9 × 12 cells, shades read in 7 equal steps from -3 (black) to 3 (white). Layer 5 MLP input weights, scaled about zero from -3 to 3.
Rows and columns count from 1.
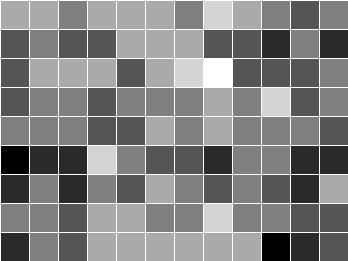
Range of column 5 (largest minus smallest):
2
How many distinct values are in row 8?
4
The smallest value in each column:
-3 -2 -2 -1 -1 -1 -1 -2 -1 -3 -2 -2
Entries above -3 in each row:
12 12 12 12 12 11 12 12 11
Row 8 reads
0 0 -1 1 1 0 0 2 0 0 -1 -1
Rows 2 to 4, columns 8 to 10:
-1 -1 -2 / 3 -1 -1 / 1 0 2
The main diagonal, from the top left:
1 0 1 -1 -1 -1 0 2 1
